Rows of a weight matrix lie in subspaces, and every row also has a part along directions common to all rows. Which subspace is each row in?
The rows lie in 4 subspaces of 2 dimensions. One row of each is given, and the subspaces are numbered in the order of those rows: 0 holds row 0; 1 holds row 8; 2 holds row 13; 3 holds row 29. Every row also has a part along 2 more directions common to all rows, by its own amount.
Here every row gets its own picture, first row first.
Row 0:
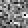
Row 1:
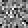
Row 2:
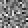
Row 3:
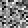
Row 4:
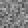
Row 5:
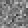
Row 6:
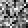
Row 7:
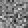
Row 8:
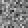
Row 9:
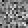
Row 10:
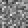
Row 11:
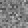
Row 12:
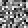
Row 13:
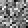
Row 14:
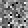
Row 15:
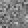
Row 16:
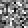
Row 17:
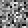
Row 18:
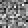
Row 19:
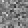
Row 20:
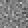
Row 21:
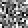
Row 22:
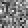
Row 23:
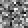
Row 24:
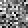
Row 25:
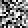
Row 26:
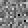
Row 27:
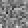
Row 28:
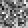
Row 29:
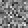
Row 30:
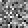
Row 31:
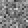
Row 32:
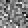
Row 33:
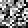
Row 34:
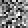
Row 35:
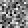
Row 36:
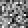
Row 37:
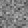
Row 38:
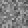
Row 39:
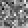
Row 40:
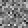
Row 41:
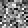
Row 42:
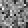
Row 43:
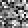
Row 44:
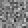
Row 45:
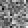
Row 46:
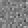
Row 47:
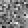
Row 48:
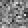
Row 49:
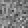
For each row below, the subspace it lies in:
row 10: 2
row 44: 3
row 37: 3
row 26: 3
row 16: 1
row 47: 0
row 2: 0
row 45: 2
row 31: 2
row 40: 3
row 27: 3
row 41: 2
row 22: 1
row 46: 3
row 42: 2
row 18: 0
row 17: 3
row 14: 3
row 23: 1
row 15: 0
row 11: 0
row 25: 1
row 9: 3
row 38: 1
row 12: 3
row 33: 2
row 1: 3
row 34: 1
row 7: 3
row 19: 1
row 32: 0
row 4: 0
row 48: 2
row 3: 2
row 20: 0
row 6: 2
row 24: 0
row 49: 1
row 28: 2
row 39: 2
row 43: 2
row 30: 3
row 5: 2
